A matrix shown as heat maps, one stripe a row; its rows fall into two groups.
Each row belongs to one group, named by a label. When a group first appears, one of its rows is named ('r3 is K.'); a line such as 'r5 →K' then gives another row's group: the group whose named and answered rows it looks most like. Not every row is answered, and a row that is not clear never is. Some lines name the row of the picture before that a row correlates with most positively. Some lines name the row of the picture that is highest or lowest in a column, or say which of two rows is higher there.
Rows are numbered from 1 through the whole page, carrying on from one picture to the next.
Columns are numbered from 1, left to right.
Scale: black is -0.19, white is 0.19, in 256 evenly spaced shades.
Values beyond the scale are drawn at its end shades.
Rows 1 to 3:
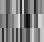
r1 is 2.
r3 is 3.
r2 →2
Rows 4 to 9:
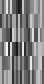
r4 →3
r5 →2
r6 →2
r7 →3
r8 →3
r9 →3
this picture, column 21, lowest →6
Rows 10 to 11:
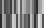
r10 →2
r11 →2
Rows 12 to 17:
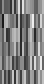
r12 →2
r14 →2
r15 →2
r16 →3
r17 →2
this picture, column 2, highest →17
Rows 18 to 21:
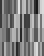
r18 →2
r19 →2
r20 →2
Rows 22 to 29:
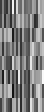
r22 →2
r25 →3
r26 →2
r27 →3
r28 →3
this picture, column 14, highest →23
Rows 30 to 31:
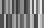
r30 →3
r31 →2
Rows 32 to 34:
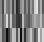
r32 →3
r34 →2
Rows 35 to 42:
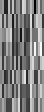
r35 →2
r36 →3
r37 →3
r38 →3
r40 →2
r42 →2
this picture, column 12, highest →35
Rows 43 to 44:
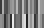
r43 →2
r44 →2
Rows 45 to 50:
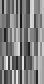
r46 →2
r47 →2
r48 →2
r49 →3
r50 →2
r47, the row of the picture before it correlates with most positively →43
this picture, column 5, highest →47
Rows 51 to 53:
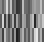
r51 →3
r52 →2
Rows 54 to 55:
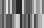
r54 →3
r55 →2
